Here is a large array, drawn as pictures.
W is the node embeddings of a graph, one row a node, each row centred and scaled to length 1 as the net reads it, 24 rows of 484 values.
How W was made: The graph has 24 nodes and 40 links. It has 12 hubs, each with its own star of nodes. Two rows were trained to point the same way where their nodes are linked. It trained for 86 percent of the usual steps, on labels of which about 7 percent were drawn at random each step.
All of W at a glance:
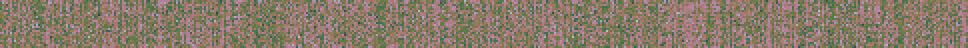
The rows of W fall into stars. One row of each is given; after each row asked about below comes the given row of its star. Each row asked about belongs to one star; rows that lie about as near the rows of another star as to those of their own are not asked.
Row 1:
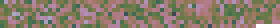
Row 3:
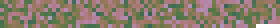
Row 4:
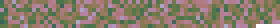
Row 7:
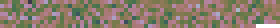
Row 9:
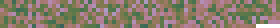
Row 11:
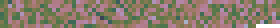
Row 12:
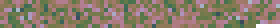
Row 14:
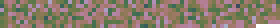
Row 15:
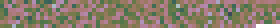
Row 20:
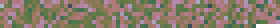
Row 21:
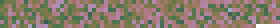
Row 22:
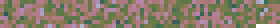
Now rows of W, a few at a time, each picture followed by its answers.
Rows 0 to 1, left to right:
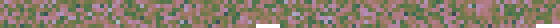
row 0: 1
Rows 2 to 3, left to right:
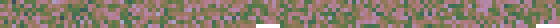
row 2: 7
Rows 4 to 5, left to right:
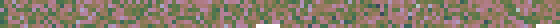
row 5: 3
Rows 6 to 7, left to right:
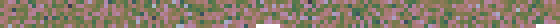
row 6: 14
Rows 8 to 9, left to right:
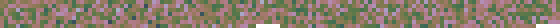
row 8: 11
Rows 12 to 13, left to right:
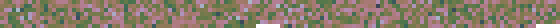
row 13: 15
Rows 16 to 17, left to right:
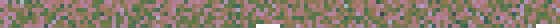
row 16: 20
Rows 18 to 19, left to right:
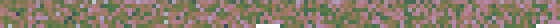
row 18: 9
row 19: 12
